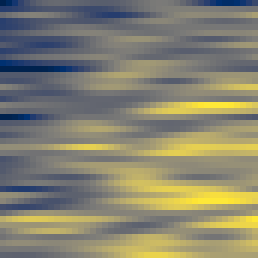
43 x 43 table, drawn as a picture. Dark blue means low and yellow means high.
Grain: streaks across. Ninth with the highest average: bottom right. Mirror symmetry: none. Ninth with the lowest average: top left. Slope: up to the bottom right. Histogram: bell-shaped.
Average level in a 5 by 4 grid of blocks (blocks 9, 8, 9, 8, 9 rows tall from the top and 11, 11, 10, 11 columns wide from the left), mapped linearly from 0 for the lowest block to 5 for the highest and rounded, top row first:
0 1 2 2 | 0 2 3 3 | 2 3 4 5 | 1 3 5 5 | 3 4 4 5
